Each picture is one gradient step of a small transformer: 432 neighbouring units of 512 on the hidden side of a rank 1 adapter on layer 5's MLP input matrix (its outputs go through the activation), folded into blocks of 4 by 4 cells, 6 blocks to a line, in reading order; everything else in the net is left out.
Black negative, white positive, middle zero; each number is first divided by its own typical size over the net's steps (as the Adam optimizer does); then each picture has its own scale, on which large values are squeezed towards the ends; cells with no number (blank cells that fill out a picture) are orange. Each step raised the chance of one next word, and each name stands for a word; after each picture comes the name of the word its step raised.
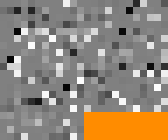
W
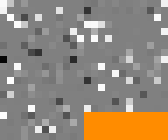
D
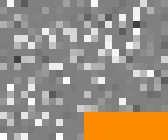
W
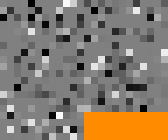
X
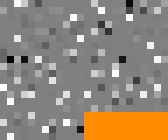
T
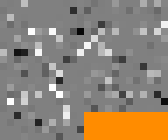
T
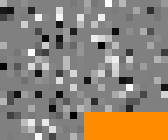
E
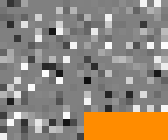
D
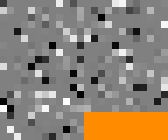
E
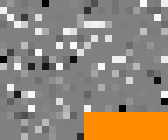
D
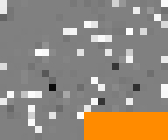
D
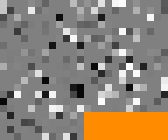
E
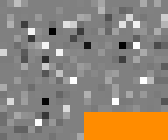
T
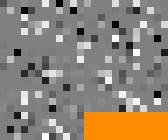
X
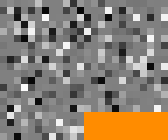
E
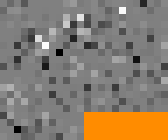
E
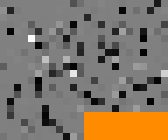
X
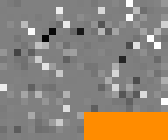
T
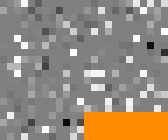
X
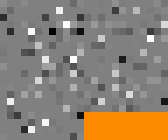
T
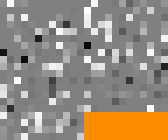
W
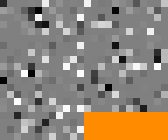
W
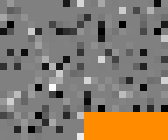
D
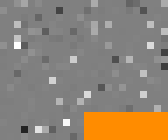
T
